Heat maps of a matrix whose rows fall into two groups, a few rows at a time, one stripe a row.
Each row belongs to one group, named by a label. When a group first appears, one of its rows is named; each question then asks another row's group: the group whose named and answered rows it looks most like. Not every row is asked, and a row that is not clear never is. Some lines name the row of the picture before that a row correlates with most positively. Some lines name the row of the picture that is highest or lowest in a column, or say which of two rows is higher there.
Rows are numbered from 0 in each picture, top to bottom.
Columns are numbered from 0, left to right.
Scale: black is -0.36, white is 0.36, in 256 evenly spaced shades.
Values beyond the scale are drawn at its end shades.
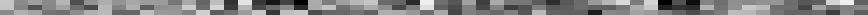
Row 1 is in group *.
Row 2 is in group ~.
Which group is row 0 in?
*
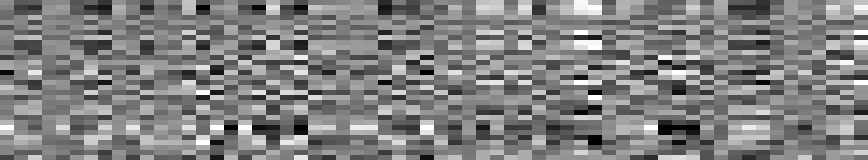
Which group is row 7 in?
~
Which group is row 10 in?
*
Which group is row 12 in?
*
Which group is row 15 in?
~
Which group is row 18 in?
~
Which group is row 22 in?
~
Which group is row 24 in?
*
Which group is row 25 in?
*
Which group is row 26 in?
*
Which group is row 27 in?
~
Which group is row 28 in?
~
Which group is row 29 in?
~
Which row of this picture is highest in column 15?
25
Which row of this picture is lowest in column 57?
25
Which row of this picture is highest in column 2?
14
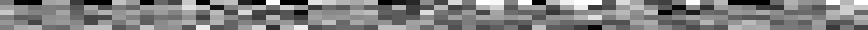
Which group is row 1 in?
~
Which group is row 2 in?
*
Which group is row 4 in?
*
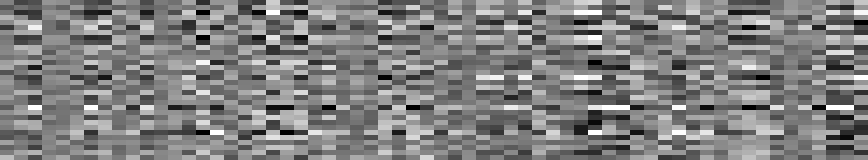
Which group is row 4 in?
~
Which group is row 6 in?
~
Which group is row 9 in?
~
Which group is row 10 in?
*
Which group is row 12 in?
~
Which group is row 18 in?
~
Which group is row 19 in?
*
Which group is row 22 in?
~
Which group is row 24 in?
~
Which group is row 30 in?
~
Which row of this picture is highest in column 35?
15
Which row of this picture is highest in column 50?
26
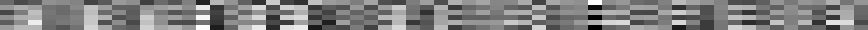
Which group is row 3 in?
~
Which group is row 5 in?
~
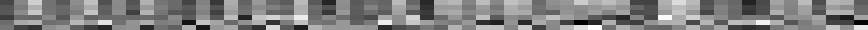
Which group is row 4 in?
~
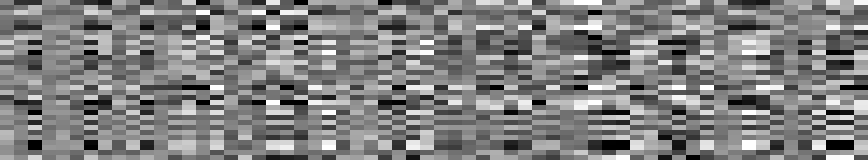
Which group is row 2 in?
~
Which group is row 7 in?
~
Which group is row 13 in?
*
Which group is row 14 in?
~
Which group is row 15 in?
~
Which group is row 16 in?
*
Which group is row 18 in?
*
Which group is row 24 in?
*
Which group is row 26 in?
*
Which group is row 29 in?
*
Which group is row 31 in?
*
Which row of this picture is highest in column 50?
17
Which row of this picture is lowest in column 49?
31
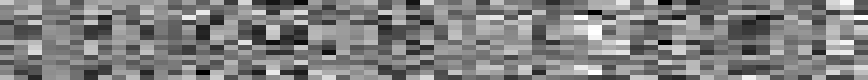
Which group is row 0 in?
*
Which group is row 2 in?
~
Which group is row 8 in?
*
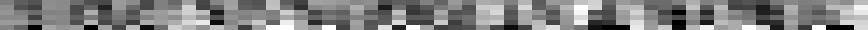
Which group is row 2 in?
~
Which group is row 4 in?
~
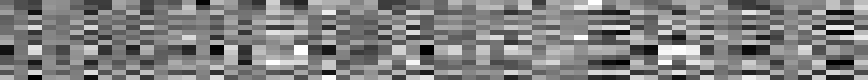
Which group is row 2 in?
*
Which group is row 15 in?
*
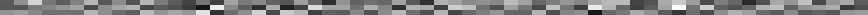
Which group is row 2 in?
~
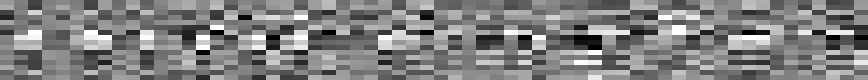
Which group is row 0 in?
*
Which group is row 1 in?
*
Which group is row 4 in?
*
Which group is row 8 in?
~
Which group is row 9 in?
~
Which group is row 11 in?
*
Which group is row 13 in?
*
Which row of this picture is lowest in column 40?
7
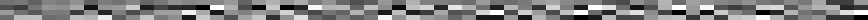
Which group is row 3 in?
~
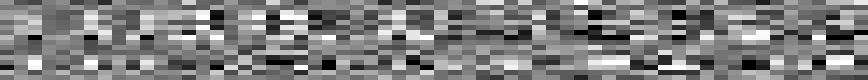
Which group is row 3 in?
~
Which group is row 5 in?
~
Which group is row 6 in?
~
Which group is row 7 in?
*
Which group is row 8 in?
*
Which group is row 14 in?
*
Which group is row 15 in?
~
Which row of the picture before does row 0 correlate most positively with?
2
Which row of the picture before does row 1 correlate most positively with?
1
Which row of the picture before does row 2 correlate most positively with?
2
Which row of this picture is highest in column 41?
0
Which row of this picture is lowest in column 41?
6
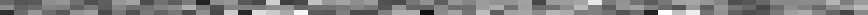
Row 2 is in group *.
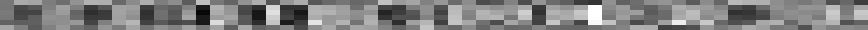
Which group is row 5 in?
*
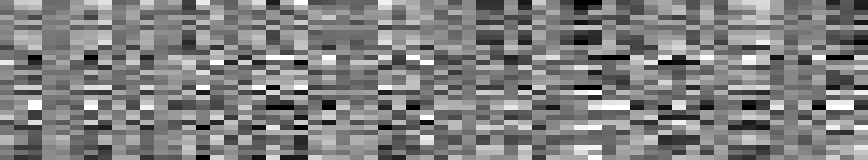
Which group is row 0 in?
~
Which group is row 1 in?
~
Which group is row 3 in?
*
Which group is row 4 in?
~
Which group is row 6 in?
~
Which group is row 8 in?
~
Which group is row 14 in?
~
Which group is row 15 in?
*
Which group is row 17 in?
~
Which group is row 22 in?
*
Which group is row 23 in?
*
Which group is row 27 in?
*
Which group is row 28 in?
*
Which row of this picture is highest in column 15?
12
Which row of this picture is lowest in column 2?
11
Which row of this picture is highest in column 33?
21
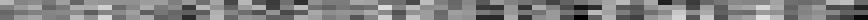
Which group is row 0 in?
*
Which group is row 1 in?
~
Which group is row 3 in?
~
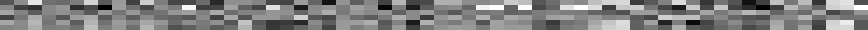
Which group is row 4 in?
*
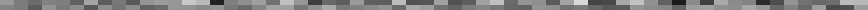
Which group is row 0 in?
~
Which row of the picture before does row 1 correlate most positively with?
2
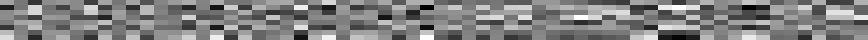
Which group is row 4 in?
~
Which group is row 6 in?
*
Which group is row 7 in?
*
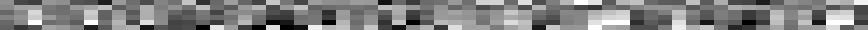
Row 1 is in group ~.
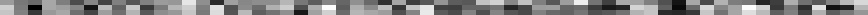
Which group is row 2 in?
*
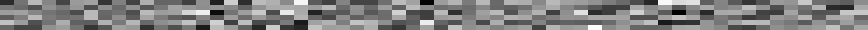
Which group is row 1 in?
*
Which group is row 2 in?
~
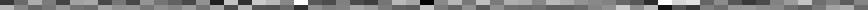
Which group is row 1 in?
*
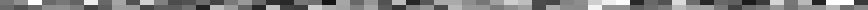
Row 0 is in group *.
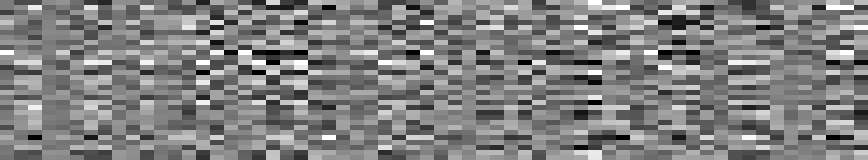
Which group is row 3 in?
~
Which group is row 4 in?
*
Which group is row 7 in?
*
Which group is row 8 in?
~
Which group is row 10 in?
*
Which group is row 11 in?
*
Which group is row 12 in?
~
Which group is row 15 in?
~
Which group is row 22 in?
~
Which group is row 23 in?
~
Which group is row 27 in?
*
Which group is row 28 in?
~
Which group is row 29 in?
~
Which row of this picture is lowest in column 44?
27
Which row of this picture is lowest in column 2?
27
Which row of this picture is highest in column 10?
12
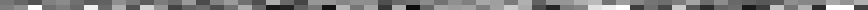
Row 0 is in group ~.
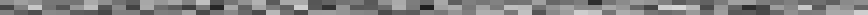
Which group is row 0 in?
~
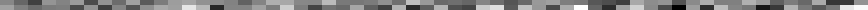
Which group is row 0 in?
*
